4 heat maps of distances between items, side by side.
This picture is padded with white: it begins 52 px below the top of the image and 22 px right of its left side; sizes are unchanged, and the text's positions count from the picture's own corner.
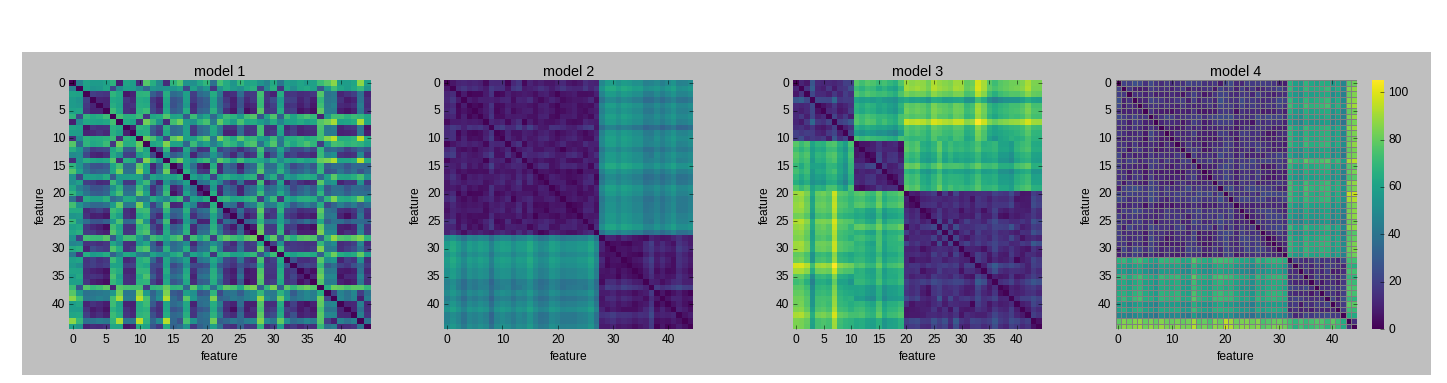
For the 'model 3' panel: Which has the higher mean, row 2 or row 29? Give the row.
2
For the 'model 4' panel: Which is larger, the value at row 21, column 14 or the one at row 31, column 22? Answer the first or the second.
the first
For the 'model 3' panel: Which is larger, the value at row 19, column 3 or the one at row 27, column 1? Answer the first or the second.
the second
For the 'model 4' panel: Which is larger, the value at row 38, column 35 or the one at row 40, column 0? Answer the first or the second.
the second
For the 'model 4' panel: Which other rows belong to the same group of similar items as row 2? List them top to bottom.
0, 1, 3, 4, 5, 6, 7, 8, 9, 10, 11, 12, 13, 14, 15, 16, 17, 18, 19, 20, 21, 22, 23, 24, 25, 26, 27, 28, 29, 30, 31
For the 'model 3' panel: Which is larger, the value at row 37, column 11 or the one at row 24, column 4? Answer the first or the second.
the second
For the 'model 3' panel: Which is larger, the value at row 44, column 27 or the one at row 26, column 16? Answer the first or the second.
the second
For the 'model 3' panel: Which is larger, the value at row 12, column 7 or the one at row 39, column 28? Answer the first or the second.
the first
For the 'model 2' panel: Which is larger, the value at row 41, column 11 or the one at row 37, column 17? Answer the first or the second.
the first
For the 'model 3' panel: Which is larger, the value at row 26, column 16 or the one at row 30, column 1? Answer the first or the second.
the second
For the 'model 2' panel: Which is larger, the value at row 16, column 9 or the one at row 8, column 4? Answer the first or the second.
the second
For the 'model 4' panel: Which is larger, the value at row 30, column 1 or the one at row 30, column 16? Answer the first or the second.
the first
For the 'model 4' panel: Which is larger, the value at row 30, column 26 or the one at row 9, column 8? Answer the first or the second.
the first
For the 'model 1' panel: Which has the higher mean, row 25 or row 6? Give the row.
6
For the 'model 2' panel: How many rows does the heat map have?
45
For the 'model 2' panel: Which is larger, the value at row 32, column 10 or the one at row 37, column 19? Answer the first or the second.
the first
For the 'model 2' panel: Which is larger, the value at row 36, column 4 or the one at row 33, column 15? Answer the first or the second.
the second
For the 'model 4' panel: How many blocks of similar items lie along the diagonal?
3
